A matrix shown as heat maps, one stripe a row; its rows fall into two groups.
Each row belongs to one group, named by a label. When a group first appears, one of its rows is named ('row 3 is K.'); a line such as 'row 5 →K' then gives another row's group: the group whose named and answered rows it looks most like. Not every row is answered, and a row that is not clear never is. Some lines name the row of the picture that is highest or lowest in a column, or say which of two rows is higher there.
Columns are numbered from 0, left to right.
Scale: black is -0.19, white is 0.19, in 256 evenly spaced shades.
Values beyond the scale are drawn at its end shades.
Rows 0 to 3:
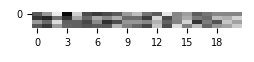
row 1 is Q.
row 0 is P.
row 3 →Q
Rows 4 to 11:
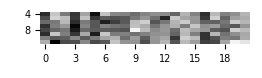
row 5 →P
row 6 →P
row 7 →P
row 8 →P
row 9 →P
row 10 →Q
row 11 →Q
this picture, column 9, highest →8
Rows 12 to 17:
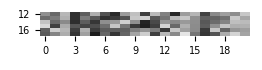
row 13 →P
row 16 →P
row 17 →P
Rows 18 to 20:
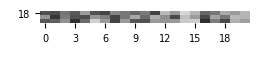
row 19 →Q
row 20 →Q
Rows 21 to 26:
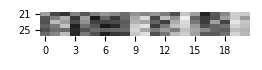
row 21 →Q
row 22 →P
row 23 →P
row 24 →P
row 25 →P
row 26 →P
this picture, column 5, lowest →22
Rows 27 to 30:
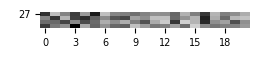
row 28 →Q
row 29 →Q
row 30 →P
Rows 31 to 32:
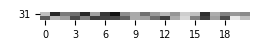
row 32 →P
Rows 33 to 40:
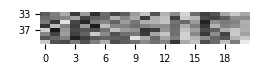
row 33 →P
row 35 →Q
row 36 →P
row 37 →Q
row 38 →Q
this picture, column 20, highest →40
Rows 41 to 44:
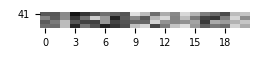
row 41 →P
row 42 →Q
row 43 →Q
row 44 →P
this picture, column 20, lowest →42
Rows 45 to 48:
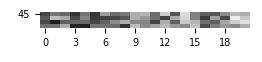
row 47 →Q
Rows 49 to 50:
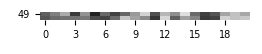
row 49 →P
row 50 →Q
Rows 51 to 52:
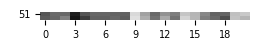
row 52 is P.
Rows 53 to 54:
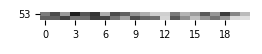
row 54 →Q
